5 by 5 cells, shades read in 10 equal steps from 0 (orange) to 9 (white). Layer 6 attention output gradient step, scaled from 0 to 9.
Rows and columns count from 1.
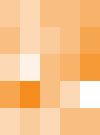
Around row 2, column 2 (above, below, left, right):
6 8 4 5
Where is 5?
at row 1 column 1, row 2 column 3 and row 5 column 2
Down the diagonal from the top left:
5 6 4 6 4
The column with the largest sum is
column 2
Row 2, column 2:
6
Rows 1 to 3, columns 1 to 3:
5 6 4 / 4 6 5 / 6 8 4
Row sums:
22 21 22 21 25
